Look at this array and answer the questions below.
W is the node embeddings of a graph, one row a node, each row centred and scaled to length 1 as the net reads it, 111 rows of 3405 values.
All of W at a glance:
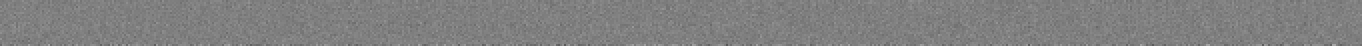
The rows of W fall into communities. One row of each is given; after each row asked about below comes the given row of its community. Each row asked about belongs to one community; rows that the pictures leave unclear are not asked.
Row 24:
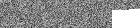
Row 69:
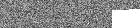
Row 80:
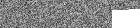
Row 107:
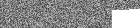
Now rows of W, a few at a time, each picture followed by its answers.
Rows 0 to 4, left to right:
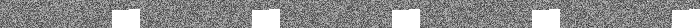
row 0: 80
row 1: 107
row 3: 24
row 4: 107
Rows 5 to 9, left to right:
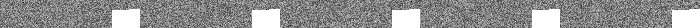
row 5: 80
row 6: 24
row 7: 107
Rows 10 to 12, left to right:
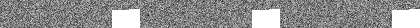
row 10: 69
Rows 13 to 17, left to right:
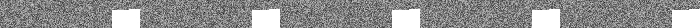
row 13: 24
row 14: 107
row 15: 24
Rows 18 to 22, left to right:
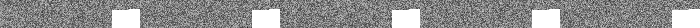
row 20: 80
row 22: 107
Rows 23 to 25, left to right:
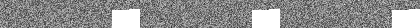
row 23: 107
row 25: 80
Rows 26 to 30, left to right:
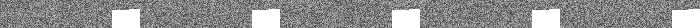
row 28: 24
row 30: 80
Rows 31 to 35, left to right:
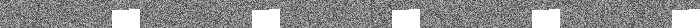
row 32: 24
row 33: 69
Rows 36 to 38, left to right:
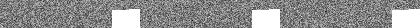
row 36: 69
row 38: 107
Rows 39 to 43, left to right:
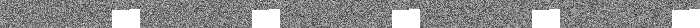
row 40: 107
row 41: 24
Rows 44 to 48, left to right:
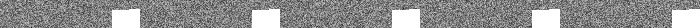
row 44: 24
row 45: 107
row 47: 69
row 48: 69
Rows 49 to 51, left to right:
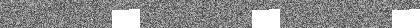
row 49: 24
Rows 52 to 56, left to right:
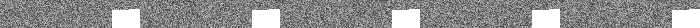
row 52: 24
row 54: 107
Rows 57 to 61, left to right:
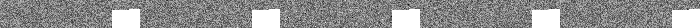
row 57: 24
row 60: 107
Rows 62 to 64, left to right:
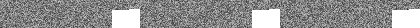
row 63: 24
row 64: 24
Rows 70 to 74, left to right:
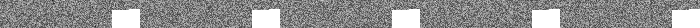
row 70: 80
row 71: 24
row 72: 107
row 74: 69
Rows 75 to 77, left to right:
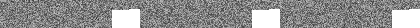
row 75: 24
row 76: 24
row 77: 24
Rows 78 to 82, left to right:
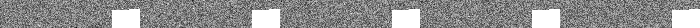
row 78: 107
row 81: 69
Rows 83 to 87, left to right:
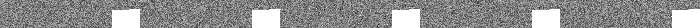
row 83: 107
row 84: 24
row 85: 80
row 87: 80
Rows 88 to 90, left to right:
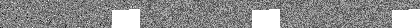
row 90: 69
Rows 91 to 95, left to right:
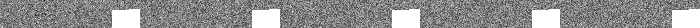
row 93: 107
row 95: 24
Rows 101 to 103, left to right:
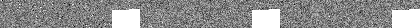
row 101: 80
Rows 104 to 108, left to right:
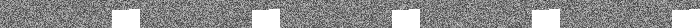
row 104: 107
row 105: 80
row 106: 69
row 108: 24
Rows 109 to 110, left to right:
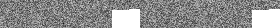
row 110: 80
